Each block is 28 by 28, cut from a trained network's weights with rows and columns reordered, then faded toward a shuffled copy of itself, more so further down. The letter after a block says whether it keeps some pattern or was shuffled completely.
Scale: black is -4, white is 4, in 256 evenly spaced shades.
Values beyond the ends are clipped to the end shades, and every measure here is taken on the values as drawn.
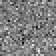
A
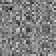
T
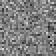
A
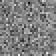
A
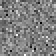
A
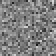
T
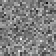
A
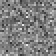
A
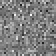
A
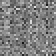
T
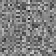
T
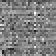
T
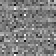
T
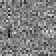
T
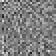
T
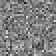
T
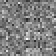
T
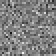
T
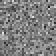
A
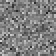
A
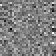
T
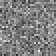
T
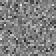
A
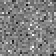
A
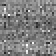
T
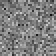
A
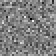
A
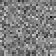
T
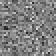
T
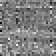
T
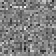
T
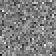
A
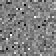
A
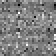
T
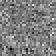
T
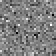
A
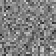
T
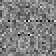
T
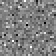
A
